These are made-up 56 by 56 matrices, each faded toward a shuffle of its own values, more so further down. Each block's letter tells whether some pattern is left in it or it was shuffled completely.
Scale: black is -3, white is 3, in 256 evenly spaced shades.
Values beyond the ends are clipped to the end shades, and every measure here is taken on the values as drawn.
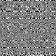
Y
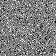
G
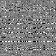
Y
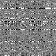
Y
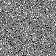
G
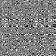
Y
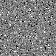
G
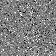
G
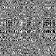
Y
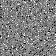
G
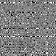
Y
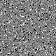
G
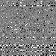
Y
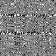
Y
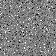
G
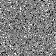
G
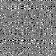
Y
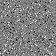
G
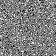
G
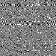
Y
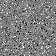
G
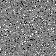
G
